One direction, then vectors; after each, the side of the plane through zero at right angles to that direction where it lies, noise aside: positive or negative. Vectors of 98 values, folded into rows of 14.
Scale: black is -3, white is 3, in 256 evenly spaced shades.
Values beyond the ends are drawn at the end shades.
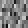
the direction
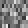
negative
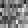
negative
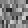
positive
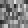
negative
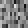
positive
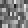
negative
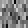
positive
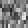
positive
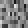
positive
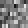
negative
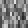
negative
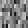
positive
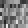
negative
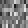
negative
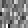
negative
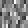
negative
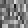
negative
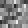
negative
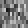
negative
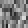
positive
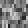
negative
